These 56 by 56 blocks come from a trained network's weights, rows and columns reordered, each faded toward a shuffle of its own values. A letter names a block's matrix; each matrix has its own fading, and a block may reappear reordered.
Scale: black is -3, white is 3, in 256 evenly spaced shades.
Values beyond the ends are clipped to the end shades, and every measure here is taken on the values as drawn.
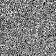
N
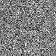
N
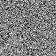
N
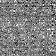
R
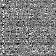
R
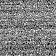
R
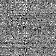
R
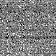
R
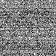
R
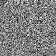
N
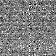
R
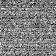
R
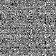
R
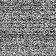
R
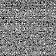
R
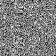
N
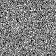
N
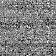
R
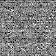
R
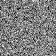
N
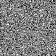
N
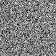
N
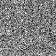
N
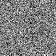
N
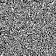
N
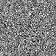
N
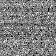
R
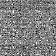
R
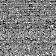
R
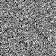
N
